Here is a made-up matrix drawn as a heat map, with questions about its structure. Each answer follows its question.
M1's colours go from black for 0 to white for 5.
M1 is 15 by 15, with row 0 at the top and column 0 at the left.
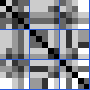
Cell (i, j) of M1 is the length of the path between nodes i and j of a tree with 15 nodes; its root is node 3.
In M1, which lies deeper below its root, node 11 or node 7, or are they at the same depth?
node 7
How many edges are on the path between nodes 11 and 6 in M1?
1
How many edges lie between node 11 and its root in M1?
1
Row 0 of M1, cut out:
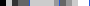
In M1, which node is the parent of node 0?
2
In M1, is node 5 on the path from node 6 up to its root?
no
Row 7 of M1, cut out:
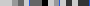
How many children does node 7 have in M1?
2
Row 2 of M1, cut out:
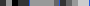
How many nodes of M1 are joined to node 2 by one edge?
4
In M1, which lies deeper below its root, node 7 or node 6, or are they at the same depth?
the same depth
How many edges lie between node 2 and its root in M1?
1
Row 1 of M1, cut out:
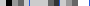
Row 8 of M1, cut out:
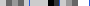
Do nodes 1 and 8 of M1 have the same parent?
yes
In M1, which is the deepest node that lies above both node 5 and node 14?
11
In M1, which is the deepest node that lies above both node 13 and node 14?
7
